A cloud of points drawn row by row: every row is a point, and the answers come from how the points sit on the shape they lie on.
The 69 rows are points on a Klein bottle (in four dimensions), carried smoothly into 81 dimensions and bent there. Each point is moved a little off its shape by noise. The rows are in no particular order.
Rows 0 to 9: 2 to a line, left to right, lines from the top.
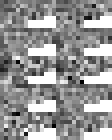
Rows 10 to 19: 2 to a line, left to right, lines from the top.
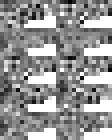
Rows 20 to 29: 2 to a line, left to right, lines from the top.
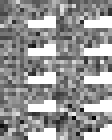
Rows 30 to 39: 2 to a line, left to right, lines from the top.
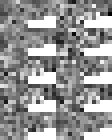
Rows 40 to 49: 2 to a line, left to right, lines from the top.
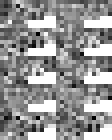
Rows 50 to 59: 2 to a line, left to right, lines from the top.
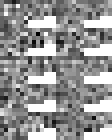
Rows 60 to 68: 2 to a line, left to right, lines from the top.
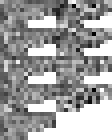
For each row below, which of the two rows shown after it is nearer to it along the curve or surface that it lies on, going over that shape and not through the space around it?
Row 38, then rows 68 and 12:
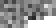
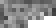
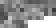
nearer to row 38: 68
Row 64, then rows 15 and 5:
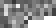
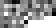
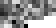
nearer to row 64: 15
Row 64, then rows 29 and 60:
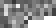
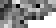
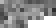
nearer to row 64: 60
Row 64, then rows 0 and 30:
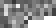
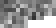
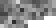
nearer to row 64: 0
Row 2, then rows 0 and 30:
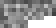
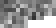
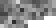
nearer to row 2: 0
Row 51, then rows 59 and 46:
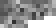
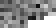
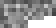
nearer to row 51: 59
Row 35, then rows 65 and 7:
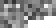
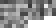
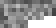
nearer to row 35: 7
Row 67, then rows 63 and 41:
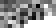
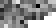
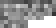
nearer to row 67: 63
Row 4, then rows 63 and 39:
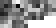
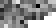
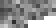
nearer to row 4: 63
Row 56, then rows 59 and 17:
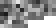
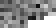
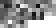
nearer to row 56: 17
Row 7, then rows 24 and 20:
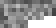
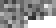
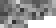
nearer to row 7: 24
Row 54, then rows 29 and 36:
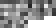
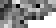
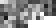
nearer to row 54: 36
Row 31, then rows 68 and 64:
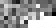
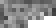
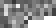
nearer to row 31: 64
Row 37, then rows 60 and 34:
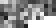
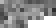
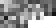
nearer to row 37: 34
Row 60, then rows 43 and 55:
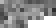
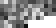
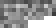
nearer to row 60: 55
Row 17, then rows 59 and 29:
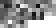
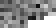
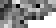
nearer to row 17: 29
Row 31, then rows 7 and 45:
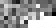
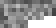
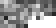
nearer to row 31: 45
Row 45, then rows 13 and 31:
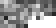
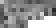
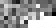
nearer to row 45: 31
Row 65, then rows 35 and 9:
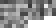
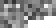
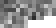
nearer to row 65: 9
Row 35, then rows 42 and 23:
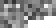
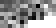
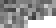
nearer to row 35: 23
